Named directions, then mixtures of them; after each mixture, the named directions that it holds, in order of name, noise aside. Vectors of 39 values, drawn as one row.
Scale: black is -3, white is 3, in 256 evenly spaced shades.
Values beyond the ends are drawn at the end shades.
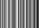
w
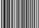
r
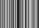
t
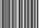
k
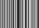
t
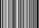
r, w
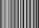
k, w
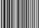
r, t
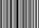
k, w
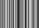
t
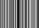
t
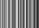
w
